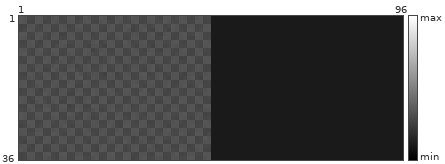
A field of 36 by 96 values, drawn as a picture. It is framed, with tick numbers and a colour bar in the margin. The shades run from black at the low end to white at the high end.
It is made of 1 by 2 panels. Panel 1,1: low, checkered, faint in contrast. Panel 1,2: very low, flat.
